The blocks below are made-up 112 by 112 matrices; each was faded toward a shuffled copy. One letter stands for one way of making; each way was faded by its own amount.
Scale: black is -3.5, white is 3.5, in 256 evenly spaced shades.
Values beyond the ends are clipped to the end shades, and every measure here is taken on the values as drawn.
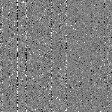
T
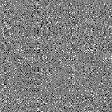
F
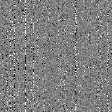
T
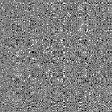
F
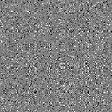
F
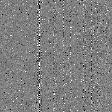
T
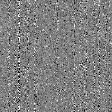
T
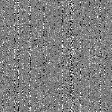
T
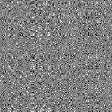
F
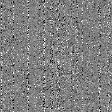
T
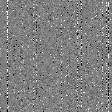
T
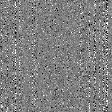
T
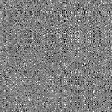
F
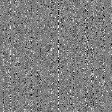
T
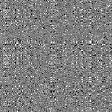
F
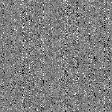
T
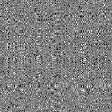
F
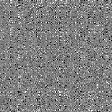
F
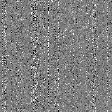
T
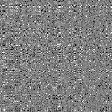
F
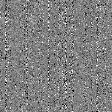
T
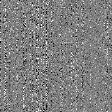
T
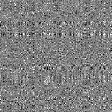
F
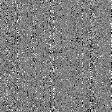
T
